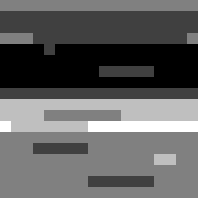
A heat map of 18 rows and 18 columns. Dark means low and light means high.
The centre is the roughest part. Streaks run across, left to right. The bottom left is the smoothest part. Overall the values sit about 40% of the way up the scale.
